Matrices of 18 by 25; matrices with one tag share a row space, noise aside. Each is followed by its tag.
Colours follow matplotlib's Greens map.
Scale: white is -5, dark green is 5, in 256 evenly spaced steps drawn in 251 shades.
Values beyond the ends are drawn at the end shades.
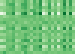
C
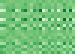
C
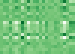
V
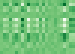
V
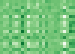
V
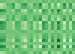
C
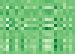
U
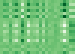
V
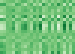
C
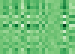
V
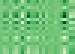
V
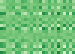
C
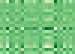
U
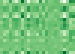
V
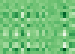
V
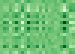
V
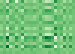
U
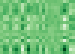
V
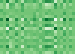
U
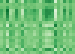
U
